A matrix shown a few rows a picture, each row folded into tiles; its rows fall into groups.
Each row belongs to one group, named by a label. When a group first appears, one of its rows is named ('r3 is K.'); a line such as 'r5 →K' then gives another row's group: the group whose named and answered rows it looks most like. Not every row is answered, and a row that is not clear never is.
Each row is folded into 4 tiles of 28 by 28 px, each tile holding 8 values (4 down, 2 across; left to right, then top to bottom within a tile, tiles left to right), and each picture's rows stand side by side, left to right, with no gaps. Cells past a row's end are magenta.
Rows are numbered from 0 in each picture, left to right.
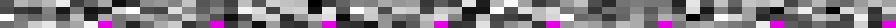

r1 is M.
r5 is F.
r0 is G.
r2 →M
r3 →M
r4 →F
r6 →G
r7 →M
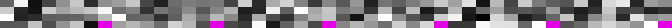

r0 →F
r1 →F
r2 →F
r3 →G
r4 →G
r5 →G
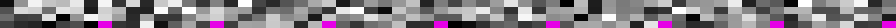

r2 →G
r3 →M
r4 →M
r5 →G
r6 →M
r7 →M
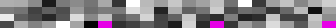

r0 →F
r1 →M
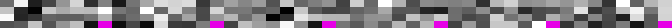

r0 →F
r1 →M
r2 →F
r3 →G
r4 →G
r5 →M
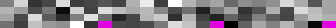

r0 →F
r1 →M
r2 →F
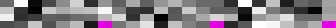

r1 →F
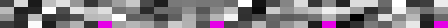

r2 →F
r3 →M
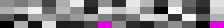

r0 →M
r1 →M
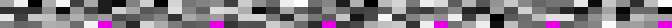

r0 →G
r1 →M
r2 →M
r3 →G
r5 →G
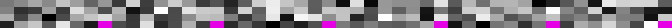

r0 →F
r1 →F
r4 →M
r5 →G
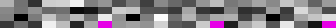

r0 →G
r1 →G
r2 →F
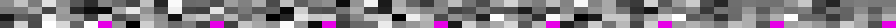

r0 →G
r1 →M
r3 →M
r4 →G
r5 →G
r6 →F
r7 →F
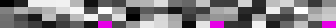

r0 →M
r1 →G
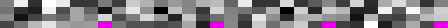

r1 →M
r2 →F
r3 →F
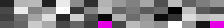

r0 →M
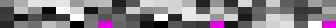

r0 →M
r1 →M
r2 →G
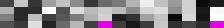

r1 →M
